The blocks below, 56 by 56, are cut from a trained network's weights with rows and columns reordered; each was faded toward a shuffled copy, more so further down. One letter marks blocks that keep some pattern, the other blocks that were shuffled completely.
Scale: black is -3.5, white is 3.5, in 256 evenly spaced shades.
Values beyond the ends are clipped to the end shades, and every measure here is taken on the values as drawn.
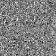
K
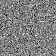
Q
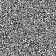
Q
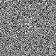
K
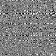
K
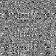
K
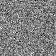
Q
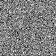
Q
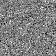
Q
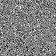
Q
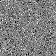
Q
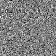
K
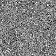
K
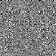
K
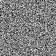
Q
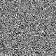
K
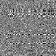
K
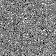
Q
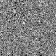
K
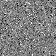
Q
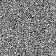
Q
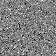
Q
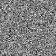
K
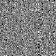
K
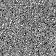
Q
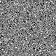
Q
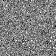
K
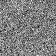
Q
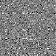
K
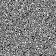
Q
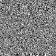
K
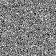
Q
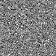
K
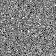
Q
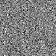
K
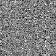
K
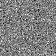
Q
